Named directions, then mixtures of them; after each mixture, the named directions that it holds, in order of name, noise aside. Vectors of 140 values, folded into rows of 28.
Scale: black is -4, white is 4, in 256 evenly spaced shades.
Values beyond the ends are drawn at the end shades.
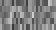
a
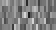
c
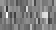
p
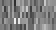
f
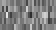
c, p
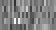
f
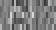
a, f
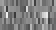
p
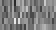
f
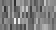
f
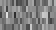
a, p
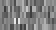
c, f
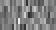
c, f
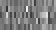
f, p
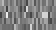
c, p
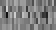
c, p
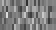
c, p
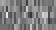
c, p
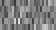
a, f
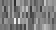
f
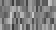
a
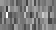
c, p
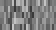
a, f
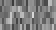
a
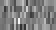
c, f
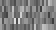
a, f
